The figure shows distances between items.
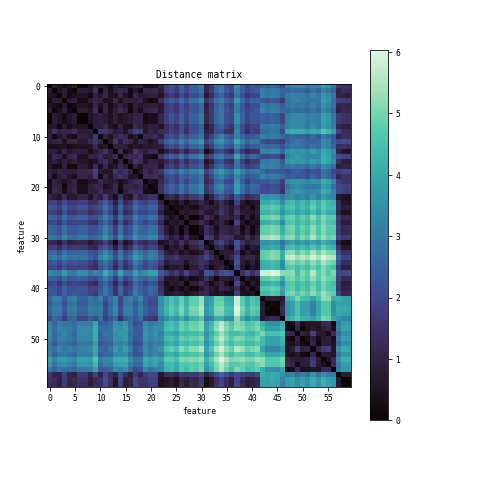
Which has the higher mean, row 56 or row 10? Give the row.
56
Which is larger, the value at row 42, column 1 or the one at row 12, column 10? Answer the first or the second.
the first
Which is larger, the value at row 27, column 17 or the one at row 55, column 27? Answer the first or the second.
the second
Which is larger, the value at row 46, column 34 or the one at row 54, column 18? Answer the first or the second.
the first
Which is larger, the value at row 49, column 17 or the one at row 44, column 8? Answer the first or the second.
the second
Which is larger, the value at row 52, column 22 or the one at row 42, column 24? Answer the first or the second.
the second
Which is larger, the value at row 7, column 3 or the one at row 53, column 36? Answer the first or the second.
the second
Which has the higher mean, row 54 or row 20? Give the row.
54
